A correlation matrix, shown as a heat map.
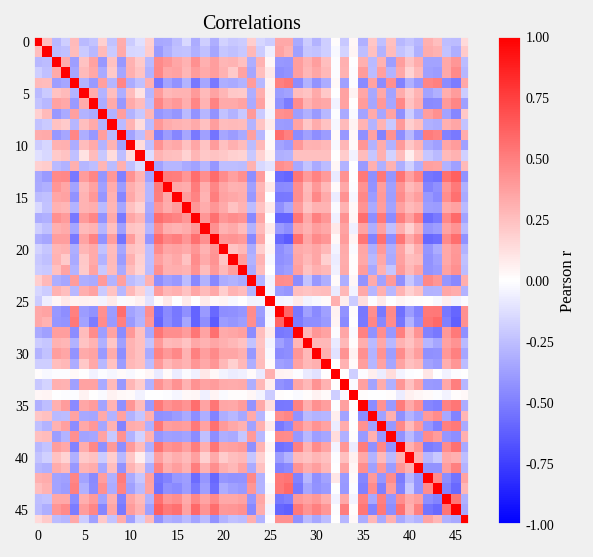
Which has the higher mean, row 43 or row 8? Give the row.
8
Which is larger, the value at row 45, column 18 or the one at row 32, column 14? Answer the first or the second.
the first
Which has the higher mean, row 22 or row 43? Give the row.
22
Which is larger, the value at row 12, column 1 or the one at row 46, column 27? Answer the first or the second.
the second
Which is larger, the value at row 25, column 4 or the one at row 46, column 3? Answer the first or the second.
the first
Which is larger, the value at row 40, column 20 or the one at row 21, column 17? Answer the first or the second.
the second
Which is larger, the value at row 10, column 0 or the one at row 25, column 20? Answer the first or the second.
the second
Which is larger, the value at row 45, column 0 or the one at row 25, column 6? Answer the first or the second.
the second
